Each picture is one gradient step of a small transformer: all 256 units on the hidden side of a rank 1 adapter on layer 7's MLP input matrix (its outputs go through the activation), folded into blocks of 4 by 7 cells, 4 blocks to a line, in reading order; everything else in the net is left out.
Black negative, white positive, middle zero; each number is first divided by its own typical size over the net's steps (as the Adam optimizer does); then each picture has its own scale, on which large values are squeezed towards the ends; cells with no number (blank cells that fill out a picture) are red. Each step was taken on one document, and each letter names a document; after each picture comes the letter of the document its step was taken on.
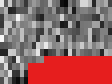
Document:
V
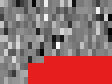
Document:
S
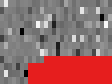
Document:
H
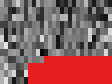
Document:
V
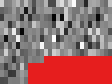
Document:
S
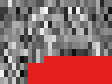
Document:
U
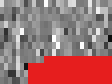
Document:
S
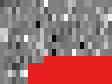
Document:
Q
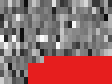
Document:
V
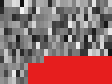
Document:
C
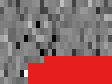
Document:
Q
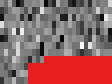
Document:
S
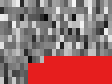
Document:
C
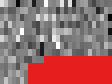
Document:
S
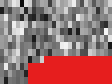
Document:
C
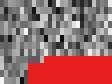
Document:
C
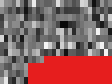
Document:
V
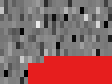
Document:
H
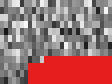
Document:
C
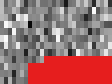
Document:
V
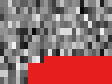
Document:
U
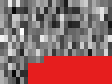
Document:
V
